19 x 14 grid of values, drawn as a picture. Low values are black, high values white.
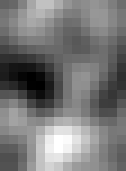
Ninth with the lowest average: middle left. Lone odd cells: none. Ninth with the highest average: bottom middle. Stripes: none. Grain: blotchy.
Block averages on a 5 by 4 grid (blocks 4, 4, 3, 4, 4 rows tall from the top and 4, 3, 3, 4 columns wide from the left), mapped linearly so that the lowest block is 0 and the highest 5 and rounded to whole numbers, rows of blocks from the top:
3 3 2 3 / 1 2 2 2 / 0 0 3 1 / 3 3 3 2 / 2 5 4 2
